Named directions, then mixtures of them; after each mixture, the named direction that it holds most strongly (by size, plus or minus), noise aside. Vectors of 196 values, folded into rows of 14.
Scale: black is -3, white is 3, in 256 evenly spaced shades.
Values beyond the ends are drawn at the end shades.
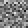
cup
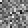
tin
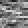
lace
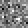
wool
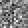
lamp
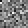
tin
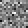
cup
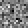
wool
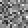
tin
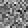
cup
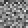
cup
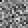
tin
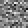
cup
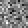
wool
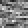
lace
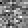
lamp
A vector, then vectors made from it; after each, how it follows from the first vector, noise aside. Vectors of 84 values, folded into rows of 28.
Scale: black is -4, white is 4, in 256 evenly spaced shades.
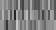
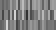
negated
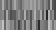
wrapped around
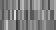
negated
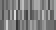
negated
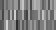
negated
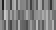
wrapped around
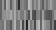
wrapped around
